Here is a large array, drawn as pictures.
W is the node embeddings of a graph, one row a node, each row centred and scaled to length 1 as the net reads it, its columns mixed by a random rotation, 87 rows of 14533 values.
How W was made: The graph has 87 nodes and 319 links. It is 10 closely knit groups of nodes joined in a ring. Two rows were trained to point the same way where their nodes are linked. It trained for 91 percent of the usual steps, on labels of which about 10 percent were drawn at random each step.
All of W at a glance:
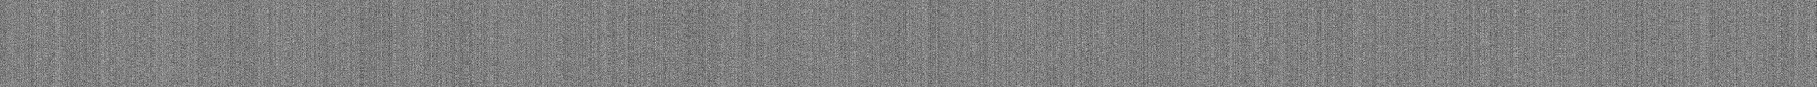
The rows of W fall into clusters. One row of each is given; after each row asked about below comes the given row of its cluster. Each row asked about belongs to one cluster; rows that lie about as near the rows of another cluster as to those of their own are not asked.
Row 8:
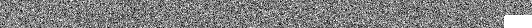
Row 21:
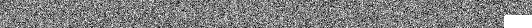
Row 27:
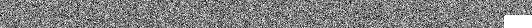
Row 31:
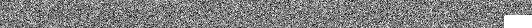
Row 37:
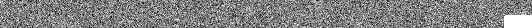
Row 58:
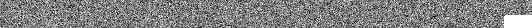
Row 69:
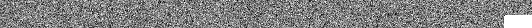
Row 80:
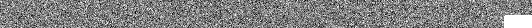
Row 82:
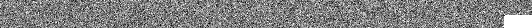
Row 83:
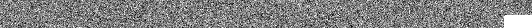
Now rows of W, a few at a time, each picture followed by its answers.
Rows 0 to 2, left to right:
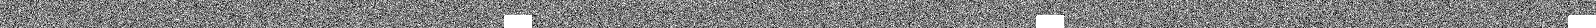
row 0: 37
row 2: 58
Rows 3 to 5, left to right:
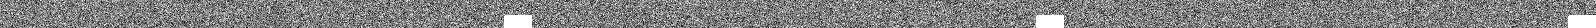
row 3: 82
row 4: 80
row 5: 31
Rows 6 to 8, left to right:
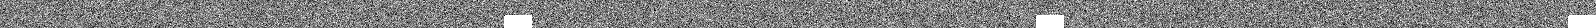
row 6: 69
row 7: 37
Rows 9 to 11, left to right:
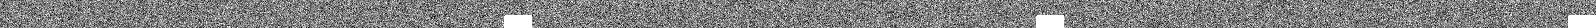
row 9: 58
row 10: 27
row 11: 27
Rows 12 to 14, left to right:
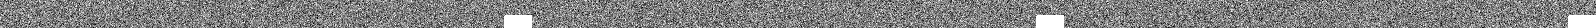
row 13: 82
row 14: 31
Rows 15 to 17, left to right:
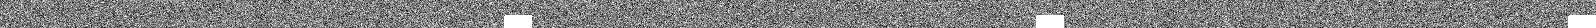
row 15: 31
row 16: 80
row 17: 58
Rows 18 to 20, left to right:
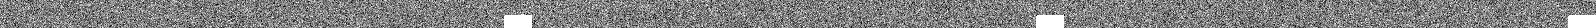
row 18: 37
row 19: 8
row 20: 58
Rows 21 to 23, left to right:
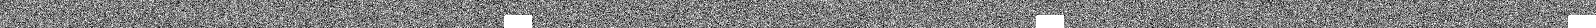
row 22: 83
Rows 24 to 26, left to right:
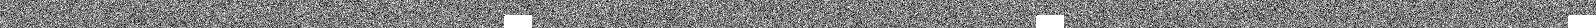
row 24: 82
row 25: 8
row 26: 31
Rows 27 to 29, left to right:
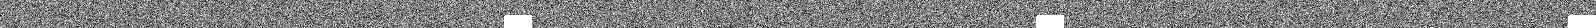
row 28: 58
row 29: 82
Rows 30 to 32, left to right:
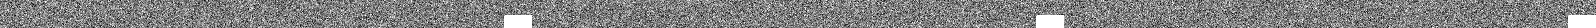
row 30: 27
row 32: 27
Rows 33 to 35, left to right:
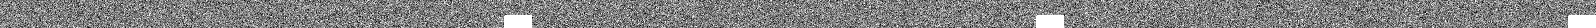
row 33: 83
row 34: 80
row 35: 27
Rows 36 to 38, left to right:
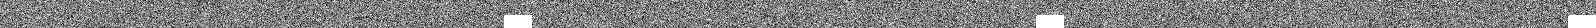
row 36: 27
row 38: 21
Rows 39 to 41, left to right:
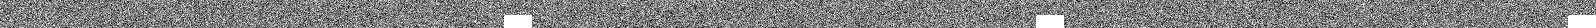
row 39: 37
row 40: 31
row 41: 83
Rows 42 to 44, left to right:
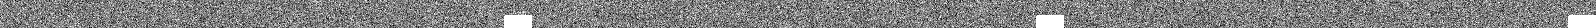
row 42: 37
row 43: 8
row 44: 82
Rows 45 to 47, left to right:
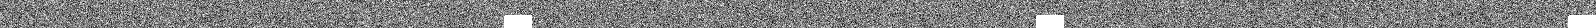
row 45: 80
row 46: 37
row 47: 69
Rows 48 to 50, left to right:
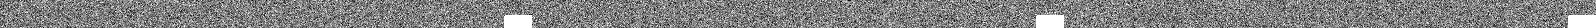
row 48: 31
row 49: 37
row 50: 8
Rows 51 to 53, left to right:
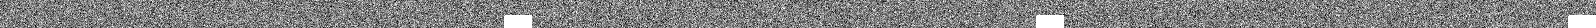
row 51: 21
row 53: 31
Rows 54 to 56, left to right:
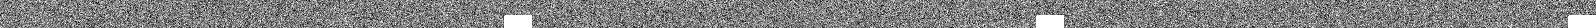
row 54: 27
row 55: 31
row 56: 31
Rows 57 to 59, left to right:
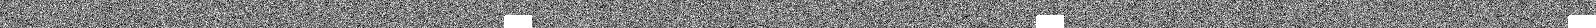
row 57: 82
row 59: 58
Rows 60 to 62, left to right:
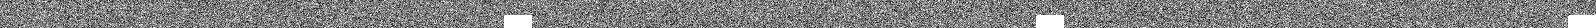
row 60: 27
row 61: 82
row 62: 83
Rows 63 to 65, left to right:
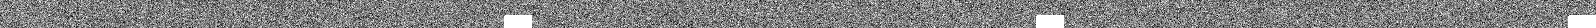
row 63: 27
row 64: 82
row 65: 69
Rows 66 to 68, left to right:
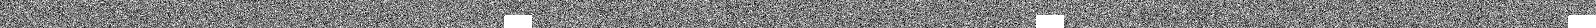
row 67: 37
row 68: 8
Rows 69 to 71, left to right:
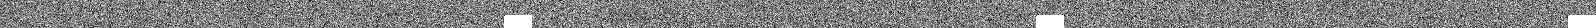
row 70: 8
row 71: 27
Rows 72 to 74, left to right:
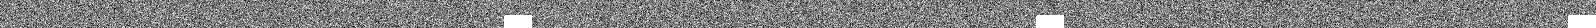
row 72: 21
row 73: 58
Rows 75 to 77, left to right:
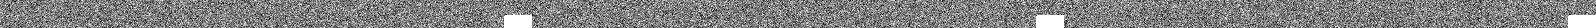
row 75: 83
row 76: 31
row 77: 8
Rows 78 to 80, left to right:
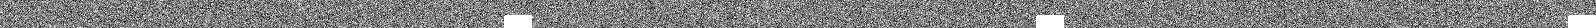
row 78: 83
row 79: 21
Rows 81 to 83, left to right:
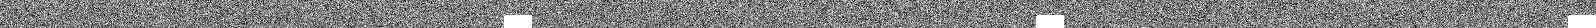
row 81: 80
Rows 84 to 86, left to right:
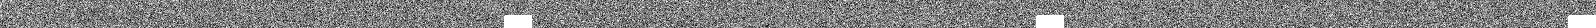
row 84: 8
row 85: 80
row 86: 58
